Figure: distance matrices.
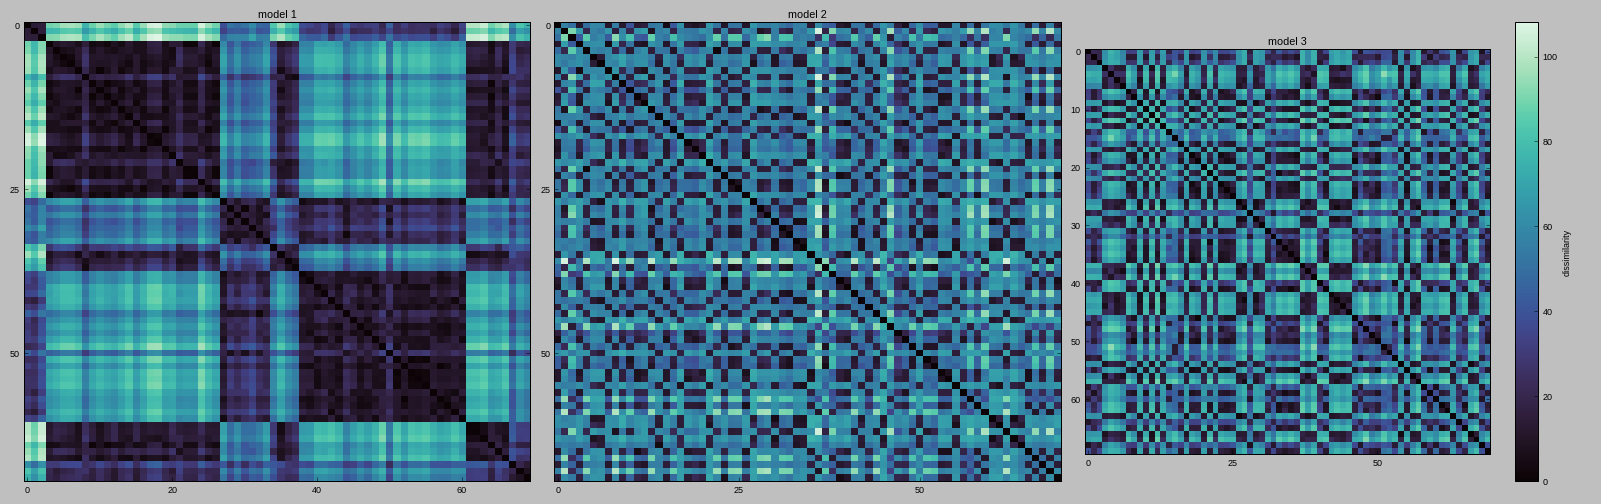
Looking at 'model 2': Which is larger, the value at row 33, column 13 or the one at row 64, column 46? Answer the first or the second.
the second
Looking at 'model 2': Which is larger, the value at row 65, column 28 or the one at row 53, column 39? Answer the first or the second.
the first
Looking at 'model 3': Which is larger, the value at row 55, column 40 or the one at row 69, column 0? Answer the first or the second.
the second
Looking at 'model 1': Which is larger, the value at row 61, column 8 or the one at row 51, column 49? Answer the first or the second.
the first
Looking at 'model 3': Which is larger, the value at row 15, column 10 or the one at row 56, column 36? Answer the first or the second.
the second
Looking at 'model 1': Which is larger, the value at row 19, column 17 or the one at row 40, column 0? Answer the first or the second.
the second
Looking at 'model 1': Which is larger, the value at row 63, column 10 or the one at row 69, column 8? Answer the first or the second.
the second
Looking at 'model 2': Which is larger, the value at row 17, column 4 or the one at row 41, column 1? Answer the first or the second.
the first
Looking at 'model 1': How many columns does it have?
70
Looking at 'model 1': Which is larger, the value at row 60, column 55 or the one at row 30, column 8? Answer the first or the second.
the second
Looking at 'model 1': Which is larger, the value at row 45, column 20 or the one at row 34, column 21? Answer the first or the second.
the first
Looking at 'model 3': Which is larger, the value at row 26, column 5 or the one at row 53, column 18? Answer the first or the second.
the second
